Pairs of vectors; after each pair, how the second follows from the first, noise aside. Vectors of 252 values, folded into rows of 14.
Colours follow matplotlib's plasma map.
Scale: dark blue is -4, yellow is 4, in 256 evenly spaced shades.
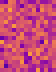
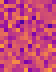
shuffled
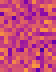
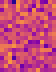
shuffled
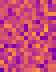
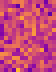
shuffled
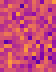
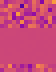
partly zeroed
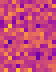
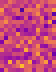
shuffled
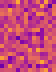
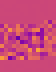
partly zeroed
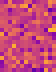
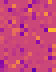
partly zeroed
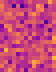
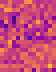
shuffled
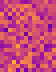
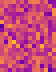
shuffled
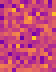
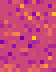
partly zeroed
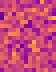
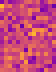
shuffled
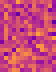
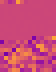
partly zeroed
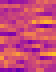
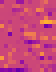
partly zeroed
